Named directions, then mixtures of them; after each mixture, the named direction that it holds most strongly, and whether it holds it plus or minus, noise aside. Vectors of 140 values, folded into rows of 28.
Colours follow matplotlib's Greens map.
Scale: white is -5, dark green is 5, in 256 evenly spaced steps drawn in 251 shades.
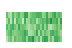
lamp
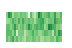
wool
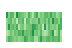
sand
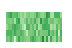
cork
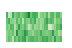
wool, minus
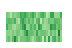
cork, minus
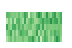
lamp, plus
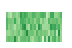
cork, minus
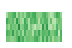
sand, minus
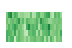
cork, plus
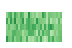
lamp, minus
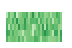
sand, minus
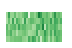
lamp, plus
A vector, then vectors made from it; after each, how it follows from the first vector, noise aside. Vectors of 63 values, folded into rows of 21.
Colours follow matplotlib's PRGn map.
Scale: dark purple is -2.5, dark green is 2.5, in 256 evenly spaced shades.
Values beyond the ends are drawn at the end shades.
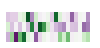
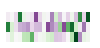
wrapped around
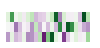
wrapped around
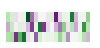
sign-scrambled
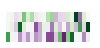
wrapped around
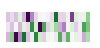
sign-scrambled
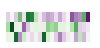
wrapped around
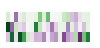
wrapped around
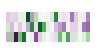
copied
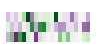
copied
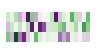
negated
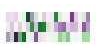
copied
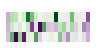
sign-scrambled
